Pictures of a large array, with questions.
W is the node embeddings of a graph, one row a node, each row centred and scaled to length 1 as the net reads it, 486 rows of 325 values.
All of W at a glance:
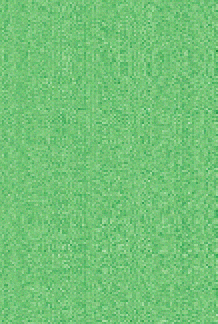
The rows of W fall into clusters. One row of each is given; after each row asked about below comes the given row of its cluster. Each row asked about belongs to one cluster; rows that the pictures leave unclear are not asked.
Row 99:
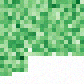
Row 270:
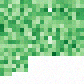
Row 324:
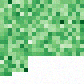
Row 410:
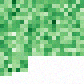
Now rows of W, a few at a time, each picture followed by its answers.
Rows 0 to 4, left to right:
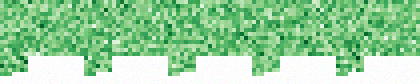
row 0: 99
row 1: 324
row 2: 270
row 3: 410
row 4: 99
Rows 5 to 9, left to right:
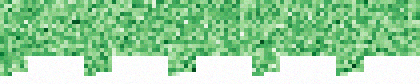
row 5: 324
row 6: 99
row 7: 270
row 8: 99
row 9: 270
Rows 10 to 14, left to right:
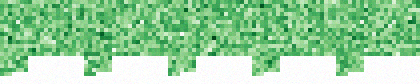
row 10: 270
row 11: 324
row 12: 410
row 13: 270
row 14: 324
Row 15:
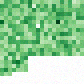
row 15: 270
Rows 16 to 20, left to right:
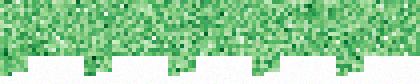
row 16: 324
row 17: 324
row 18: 410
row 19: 270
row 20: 99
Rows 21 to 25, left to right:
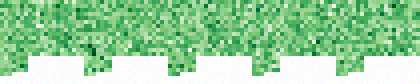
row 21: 270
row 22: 410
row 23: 99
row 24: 99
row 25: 270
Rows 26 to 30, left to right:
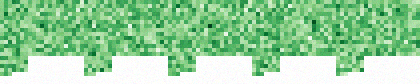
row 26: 99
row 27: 410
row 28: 99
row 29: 324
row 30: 270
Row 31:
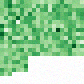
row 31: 270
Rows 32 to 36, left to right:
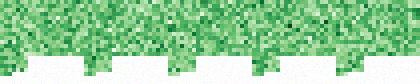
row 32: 99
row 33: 324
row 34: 410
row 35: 324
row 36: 270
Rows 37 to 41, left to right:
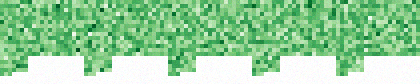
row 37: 270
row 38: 410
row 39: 324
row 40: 270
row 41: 324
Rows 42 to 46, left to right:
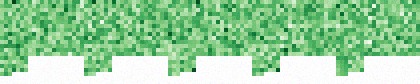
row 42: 99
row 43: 270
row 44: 270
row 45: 270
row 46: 324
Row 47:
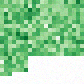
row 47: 324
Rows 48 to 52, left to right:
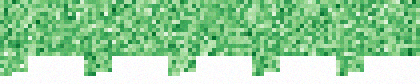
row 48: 99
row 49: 324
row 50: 410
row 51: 324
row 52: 324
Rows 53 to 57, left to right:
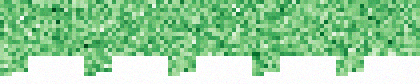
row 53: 270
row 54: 99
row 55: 410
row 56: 324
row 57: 410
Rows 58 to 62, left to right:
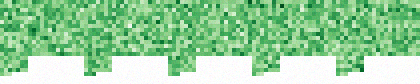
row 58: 410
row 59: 324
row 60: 324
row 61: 270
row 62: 270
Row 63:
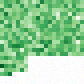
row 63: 99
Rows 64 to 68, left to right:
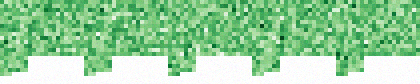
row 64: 410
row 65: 410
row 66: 99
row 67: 410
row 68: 324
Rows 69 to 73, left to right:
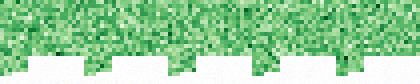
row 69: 410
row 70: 270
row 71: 270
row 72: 99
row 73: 324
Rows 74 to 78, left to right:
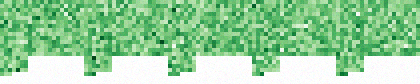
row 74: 410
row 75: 324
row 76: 99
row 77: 324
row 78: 324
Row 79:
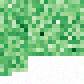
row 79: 324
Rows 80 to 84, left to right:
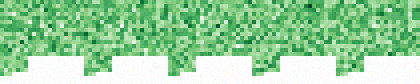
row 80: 410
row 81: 270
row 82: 324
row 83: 270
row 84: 270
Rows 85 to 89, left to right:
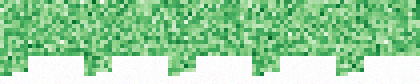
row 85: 324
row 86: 324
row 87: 270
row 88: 324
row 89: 270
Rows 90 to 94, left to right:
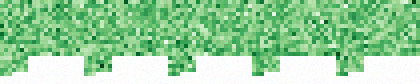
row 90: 270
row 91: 270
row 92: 99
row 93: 324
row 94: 324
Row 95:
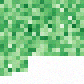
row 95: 410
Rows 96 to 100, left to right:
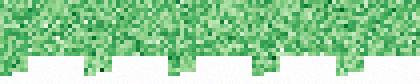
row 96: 324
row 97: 410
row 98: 324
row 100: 410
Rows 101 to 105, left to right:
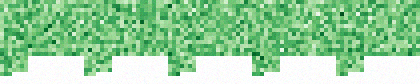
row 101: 324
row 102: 270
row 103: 324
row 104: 324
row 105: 324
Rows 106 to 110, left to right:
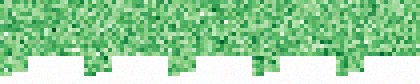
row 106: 410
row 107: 99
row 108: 410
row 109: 324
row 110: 324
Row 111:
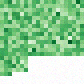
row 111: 324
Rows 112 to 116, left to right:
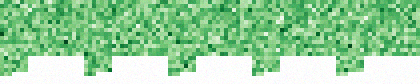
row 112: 270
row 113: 324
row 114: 270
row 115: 410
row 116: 410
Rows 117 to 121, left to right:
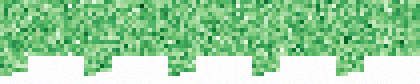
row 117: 99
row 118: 270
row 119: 99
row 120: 99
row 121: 270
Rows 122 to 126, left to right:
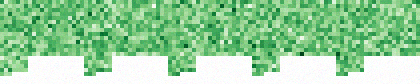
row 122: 410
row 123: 99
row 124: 99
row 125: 99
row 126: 324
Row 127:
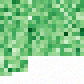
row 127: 410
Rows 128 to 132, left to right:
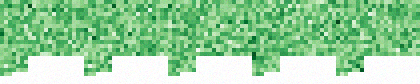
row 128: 270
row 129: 270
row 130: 324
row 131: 324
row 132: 270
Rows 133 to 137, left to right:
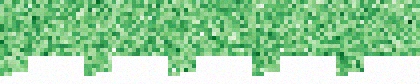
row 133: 410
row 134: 99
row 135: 410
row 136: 324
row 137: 324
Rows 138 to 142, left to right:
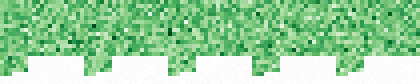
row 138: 324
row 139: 410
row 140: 270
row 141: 99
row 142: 410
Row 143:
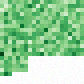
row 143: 324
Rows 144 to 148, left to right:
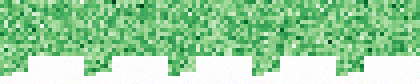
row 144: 270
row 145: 270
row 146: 324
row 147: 410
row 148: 270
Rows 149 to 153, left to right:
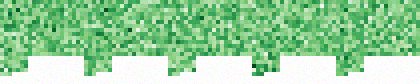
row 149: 410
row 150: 324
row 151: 270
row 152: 99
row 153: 324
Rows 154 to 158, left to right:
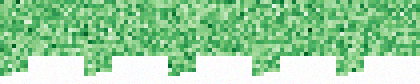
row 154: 410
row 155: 270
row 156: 99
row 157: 270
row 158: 410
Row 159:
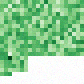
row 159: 324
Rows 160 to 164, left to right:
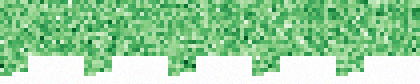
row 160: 99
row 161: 410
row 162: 270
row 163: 270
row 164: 270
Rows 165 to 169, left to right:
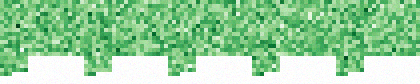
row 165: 99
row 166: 324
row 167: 99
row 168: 99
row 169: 324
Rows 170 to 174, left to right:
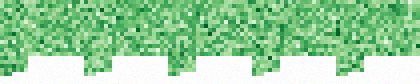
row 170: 99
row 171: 410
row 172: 324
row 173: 410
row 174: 270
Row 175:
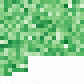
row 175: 99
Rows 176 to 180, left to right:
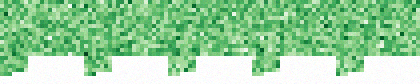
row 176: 99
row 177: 324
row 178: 410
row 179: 410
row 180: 410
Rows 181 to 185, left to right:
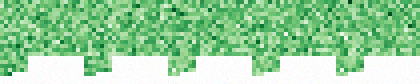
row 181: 99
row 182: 99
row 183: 410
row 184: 410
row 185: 410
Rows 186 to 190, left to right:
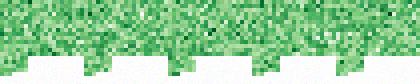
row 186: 270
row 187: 99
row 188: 324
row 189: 270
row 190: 410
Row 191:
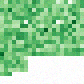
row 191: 324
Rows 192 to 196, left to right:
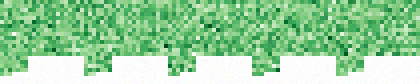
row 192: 410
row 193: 270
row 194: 99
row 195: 99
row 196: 410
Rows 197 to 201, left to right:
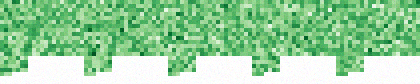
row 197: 410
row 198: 410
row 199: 270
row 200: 99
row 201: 324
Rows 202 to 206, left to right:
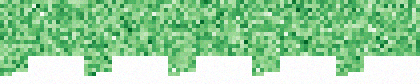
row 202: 270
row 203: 99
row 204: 410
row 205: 410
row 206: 99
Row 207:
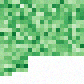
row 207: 270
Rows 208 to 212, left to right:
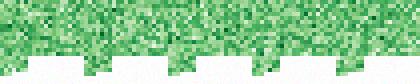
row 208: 410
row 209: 324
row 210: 270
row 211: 410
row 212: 410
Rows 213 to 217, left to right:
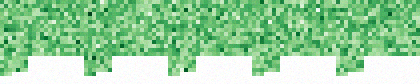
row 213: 410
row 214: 324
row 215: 410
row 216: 270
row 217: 410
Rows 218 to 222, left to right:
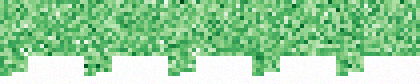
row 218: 99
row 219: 99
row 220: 99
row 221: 324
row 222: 324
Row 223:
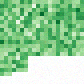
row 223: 270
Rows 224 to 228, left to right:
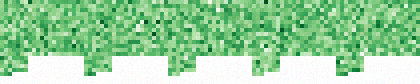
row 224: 99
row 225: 324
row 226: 270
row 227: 410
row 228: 99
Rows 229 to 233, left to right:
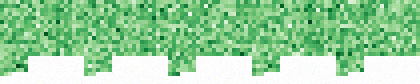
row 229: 270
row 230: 270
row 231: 324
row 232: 270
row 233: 324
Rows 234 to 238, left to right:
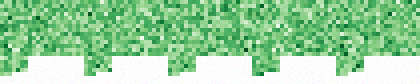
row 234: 410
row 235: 324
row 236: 270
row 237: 99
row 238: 410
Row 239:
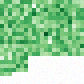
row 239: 270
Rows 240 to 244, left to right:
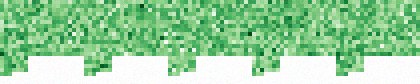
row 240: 324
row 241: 270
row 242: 410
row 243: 410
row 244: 324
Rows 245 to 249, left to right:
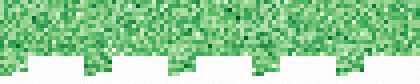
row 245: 99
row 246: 99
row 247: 270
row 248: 99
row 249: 270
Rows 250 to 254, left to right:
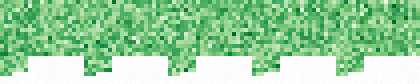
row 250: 324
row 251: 99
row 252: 410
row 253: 270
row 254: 270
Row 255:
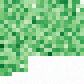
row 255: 99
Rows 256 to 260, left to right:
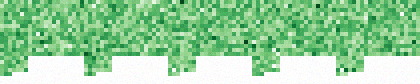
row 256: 324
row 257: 324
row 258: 410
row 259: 99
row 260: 410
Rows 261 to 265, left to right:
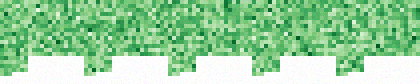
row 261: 99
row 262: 410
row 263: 270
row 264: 410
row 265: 270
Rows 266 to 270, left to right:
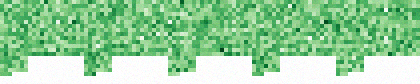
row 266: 324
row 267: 324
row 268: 410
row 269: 324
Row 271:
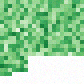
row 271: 99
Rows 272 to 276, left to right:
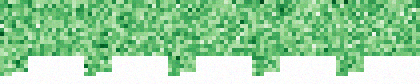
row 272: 270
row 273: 99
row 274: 324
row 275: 324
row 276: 324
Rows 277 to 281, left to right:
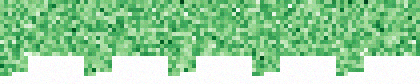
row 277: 99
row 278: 410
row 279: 410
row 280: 324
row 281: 99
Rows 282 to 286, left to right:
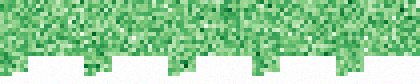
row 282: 324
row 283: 99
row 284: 270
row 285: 324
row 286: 99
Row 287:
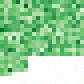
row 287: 410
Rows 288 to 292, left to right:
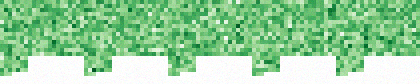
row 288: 410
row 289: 410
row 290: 324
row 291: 270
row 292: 410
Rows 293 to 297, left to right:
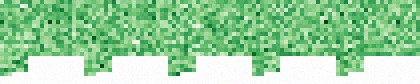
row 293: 270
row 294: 270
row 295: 99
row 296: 324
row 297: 324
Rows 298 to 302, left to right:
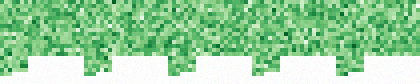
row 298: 410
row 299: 99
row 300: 99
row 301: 270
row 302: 99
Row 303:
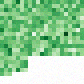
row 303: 410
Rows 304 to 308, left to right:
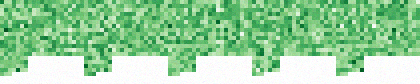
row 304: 410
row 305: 99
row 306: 270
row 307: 410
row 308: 270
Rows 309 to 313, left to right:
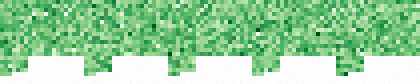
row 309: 410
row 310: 270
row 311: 324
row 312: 410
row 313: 99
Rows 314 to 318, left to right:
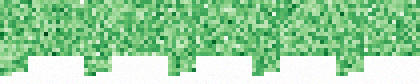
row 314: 270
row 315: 99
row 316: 324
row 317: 324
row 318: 324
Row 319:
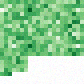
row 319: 324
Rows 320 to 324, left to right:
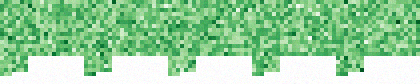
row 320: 270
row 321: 99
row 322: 410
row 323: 324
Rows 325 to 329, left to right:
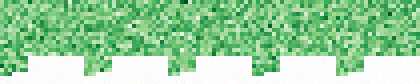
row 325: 99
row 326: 410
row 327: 410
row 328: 99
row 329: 410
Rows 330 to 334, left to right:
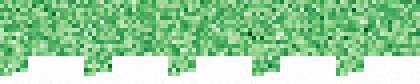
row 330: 410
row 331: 270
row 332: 410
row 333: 270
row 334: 410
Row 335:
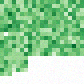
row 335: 410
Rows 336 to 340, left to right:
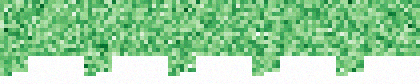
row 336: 324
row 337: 99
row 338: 99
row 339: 410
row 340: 410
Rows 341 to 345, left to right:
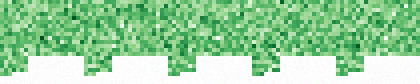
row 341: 99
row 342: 270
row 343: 99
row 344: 99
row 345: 99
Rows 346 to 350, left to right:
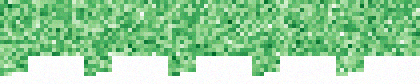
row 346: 270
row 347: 99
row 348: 324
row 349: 99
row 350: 410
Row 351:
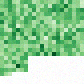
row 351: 270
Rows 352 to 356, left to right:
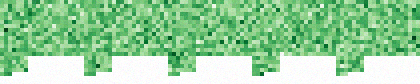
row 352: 324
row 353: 324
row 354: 324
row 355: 99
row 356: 270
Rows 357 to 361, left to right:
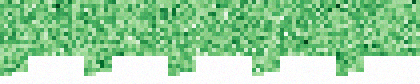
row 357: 270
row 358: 270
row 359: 99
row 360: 410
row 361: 324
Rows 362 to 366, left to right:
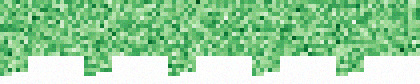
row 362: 410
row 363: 99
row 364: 99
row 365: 410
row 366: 270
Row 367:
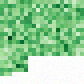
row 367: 270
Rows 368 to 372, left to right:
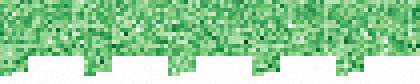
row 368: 270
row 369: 324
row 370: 410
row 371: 270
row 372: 270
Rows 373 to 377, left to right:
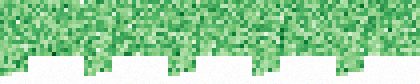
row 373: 270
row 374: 410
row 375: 410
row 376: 410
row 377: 410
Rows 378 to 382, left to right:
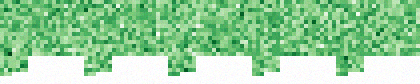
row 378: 410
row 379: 270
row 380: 99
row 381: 324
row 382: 324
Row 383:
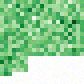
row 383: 324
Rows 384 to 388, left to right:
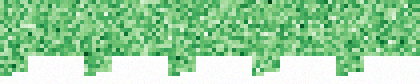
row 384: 99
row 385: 324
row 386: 324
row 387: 410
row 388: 99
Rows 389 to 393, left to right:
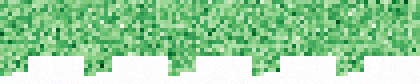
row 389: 270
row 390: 270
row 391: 324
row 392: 270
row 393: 270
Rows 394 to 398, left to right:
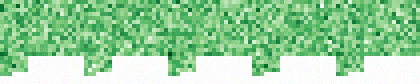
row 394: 324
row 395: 410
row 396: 324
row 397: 99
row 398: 324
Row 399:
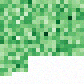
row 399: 270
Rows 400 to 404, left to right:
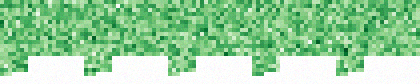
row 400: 270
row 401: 270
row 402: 410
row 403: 99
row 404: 410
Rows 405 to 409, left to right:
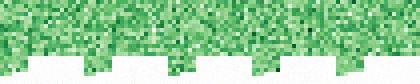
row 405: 410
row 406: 410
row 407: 99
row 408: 270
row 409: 410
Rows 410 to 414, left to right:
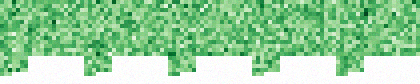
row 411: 99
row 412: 324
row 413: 270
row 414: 324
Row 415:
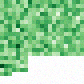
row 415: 99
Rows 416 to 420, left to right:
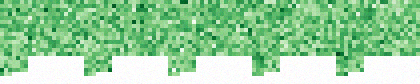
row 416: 410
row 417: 270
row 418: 410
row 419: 324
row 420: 324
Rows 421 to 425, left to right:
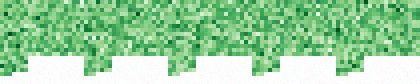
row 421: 99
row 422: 410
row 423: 410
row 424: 410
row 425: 270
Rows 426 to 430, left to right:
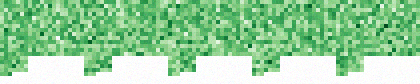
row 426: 324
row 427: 270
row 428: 270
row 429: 270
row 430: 324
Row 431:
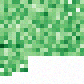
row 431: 99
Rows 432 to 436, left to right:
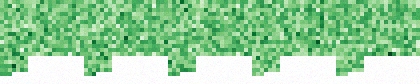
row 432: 99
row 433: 99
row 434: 99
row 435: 270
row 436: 270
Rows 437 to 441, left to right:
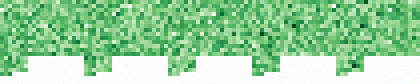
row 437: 324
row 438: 324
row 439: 410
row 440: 99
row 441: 270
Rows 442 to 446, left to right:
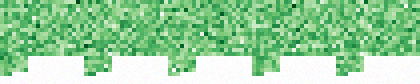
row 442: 324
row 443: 99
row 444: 410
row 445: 324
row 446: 99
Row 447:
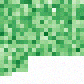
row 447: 270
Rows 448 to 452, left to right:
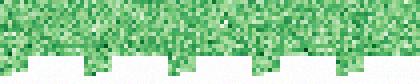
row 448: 410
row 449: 99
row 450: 324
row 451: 410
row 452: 324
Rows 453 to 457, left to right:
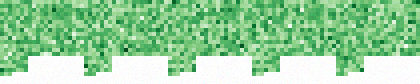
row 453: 270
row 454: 99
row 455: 270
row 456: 270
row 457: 324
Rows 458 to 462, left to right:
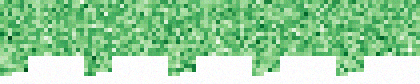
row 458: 270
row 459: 324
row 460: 270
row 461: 410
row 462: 410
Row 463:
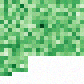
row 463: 99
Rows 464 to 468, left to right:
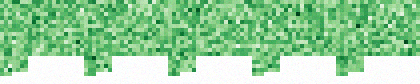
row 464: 410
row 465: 324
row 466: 324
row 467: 270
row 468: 324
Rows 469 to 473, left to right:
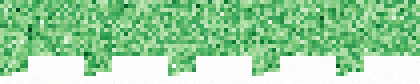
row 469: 410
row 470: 324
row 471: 270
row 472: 270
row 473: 99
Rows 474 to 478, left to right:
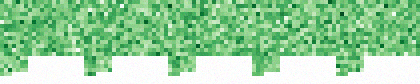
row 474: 410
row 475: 324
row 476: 324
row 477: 324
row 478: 99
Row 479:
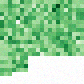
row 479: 270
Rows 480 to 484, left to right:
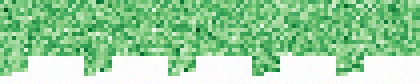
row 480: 410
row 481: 410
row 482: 410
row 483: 99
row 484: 270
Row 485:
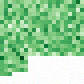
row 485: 99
